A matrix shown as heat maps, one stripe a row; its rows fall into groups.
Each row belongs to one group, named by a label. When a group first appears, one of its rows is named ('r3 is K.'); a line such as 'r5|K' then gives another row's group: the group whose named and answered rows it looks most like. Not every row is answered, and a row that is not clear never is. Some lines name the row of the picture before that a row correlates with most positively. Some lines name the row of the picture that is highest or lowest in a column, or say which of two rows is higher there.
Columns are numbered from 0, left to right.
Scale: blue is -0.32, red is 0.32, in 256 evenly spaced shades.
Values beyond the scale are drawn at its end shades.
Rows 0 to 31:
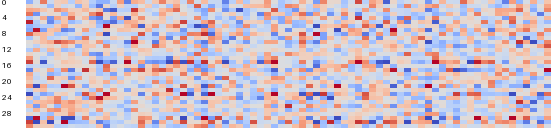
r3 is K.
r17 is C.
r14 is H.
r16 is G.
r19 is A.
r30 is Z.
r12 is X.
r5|Z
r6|G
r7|X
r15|H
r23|G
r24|K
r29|X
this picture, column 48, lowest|8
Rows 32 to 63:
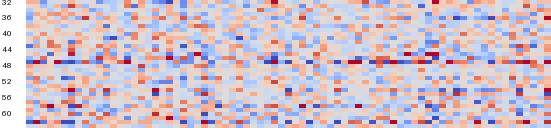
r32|H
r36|C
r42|A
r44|C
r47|X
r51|X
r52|H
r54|C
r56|C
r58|A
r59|Z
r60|C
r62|X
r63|K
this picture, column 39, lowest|33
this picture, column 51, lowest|47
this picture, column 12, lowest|41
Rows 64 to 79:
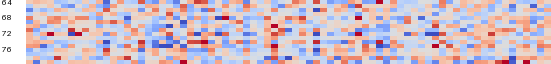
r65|K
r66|G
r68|A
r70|H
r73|H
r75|H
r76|G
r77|G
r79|K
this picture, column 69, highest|71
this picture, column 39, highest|68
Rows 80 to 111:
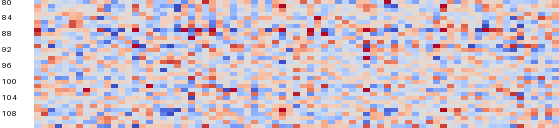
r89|K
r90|A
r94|A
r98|A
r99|Z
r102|A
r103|K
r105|K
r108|H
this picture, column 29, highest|91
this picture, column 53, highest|110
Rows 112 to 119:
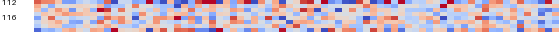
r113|H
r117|K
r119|G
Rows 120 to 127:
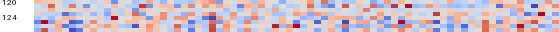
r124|G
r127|X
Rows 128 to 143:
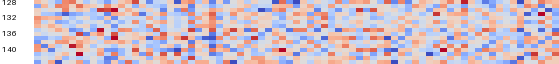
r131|Z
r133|Z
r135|K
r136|C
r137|G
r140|H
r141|C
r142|K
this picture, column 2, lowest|140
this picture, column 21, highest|137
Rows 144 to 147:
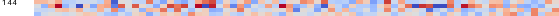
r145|A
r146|C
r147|K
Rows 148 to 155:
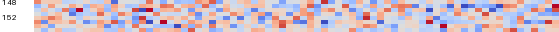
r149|C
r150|C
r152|A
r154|H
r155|K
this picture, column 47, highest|152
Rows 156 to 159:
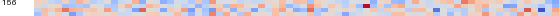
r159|X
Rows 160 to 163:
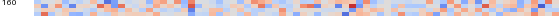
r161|K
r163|X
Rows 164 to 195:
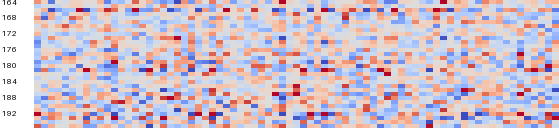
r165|G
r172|Z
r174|G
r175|G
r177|X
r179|G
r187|X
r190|A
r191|H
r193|C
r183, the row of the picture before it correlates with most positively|160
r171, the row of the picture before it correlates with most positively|162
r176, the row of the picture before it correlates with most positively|160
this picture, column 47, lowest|166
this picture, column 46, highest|178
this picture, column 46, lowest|180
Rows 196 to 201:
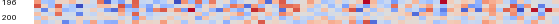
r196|H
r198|K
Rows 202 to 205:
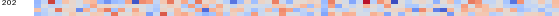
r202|A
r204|A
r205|G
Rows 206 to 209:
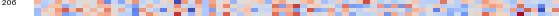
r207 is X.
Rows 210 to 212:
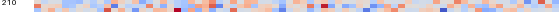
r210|Z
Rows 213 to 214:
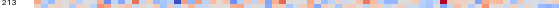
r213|H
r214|K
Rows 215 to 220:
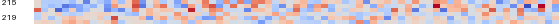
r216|Z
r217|Z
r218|X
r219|G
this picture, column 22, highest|217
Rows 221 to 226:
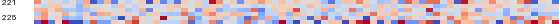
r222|A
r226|X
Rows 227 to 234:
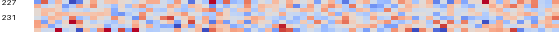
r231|C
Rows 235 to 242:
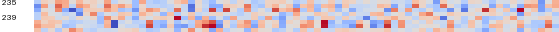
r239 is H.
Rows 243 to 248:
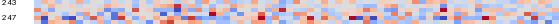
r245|H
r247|K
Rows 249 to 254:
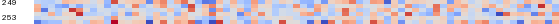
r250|Z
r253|G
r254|G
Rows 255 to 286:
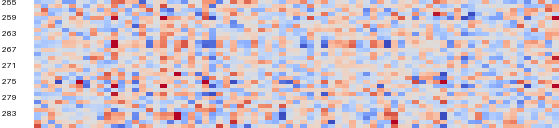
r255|Z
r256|C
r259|C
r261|A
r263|C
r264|C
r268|G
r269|C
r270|K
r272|C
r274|A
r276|C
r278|G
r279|Z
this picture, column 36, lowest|275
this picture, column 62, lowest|258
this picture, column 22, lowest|280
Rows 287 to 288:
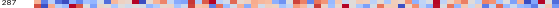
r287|Z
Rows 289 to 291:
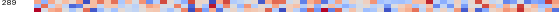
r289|C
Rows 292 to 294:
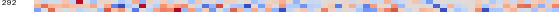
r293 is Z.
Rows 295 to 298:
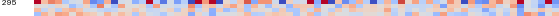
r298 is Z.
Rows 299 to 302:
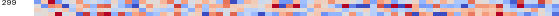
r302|A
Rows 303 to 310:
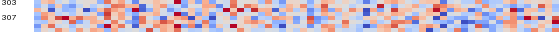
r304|Z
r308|C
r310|C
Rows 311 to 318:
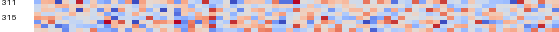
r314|H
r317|Z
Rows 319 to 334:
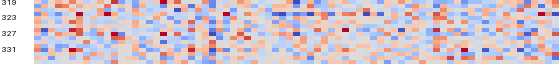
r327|C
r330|Z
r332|C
